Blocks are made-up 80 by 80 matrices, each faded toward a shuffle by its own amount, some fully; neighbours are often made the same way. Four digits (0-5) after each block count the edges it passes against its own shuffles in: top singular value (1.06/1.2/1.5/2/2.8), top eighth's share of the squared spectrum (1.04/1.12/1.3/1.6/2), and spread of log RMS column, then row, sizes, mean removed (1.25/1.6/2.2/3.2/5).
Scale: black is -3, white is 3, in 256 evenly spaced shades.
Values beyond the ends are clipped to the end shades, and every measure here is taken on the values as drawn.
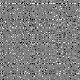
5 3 2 2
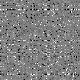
4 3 1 2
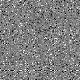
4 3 1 1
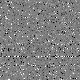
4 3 0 1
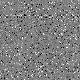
3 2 0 2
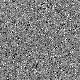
0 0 0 0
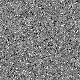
0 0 0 0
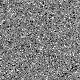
0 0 0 0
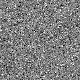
0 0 0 0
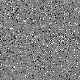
3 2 1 1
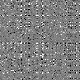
4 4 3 3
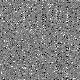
3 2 1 1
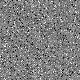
0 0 0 0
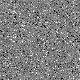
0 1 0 1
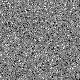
0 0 0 0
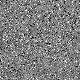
0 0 0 0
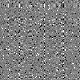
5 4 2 2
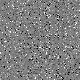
3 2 1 0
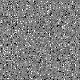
4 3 2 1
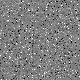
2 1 0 0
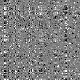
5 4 2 2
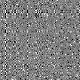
5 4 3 2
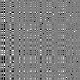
5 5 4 3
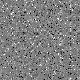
3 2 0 0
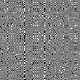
5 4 3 2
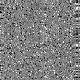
4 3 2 1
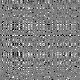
5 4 3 3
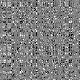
5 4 3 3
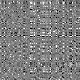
5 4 3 3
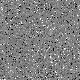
2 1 0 0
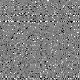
4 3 1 2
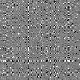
5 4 3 3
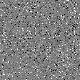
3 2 1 1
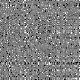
4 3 2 2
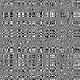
5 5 3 4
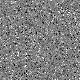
2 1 1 0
